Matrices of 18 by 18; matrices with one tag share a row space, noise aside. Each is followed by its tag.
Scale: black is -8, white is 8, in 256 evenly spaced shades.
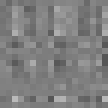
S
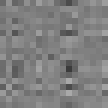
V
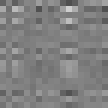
V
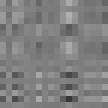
V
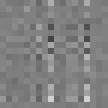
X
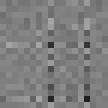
X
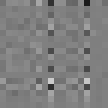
X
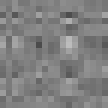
V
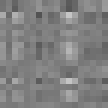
V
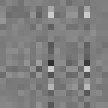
X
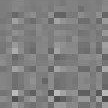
S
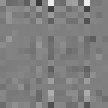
X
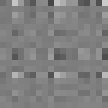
S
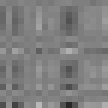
V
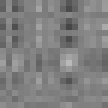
V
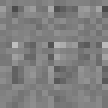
S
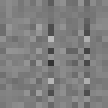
X
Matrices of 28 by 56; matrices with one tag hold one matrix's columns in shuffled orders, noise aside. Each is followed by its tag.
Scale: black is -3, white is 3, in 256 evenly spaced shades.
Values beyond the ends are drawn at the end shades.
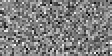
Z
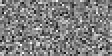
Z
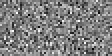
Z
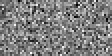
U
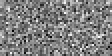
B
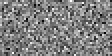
U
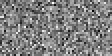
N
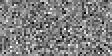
Z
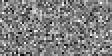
B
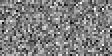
N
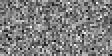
N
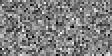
N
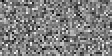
Z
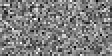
U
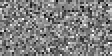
U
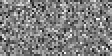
U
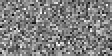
Z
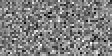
Z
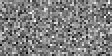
B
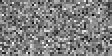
Z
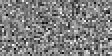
Z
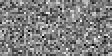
B
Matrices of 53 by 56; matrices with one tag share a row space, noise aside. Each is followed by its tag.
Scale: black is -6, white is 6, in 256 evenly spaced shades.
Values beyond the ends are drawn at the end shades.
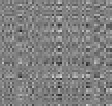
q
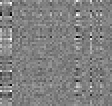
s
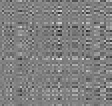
q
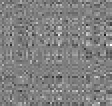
q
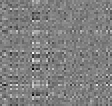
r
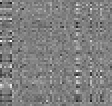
s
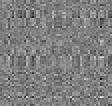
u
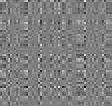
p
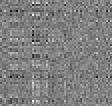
r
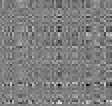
q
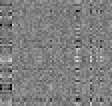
s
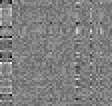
s
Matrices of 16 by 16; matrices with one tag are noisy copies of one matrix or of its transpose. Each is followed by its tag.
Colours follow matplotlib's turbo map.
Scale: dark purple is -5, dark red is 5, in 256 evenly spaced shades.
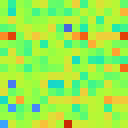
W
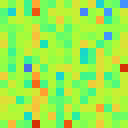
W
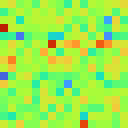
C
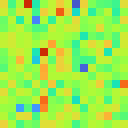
C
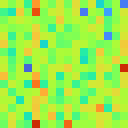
W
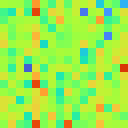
W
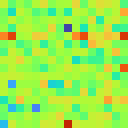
W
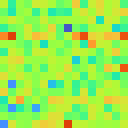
W
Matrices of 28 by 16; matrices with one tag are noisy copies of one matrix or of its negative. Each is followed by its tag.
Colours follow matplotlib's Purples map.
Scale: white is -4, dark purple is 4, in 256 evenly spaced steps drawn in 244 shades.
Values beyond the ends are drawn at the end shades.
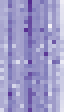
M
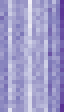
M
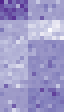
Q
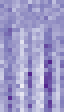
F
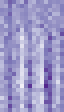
F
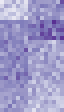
Q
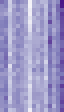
M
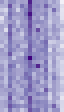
M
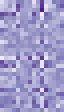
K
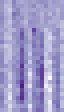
F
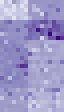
Q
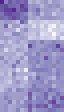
Q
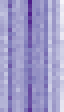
M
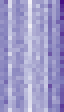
M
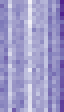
M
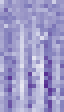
F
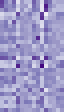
K
